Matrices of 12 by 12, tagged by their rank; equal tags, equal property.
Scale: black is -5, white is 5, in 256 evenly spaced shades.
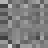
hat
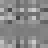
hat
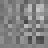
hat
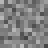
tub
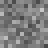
tub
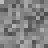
tub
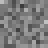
tub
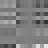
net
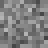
tub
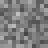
tub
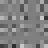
hat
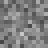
tub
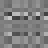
net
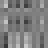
net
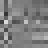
hat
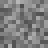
tub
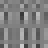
net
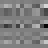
net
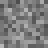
tub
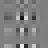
net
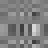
net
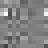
hat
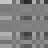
net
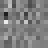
hat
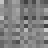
hat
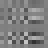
net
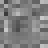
hat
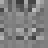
hat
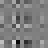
net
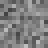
tub
